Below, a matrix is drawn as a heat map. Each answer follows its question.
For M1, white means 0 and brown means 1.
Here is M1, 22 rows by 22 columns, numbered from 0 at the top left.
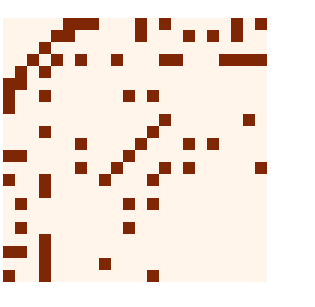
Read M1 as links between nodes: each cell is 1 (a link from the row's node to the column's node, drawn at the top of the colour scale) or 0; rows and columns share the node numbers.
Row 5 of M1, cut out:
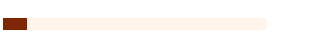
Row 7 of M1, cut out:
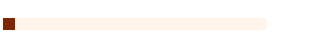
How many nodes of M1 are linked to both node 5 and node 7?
1
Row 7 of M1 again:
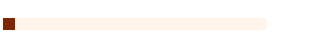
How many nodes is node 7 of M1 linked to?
1
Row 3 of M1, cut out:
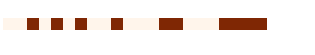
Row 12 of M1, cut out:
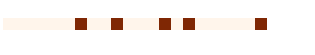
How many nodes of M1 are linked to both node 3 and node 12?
4
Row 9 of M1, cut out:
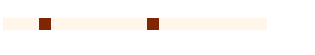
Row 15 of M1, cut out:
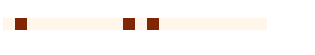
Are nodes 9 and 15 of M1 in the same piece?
yes
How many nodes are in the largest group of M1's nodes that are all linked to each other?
2
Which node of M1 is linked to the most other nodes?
node 3
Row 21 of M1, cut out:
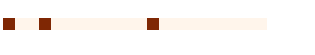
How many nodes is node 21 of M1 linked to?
3
